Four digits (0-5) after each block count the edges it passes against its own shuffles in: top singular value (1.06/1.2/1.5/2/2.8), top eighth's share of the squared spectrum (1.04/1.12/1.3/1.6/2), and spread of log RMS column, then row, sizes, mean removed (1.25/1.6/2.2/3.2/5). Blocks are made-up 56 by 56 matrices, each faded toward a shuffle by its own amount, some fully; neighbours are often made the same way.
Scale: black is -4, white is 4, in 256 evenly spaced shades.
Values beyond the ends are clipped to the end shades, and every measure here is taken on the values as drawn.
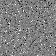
0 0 0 0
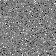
0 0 0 0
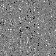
1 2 2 0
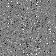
1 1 1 0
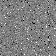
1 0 0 0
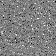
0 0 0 0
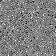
0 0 0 0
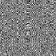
4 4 3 2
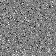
1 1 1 0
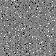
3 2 0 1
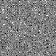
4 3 1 1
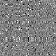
4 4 2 2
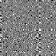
4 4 2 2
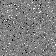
0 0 0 0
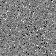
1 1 0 0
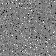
0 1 0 0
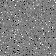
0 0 0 0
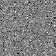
3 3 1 0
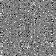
3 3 2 1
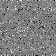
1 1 0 2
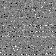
2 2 0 2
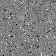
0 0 0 0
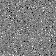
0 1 0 1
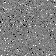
1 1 0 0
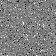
0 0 0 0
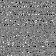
1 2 0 3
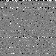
3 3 0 2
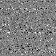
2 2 0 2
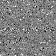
1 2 0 2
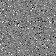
1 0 0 0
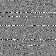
3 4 0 3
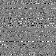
2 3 0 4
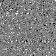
1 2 0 1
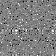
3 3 0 2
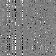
4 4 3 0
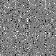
3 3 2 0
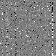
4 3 2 1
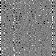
4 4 2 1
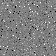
0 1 0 0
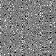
3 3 2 0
